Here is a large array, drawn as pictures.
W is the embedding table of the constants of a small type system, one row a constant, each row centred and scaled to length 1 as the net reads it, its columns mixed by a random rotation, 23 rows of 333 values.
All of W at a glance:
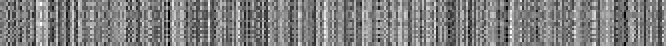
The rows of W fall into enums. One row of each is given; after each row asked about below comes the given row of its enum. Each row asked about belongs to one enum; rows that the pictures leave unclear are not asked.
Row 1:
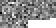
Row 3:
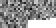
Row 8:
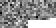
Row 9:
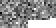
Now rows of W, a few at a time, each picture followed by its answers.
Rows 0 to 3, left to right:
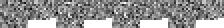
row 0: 3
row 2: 1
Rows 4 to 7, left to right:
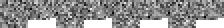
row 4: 3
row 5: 9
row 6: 8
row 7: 8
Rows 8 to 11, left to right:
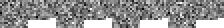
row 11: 1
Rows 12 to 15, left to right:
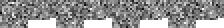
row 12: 1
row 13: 9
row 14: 3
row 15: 9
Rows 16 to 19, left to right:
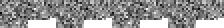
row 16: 9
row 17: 3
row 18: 9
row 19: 3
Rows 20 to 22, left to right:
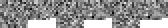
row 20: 3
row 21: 8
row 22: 8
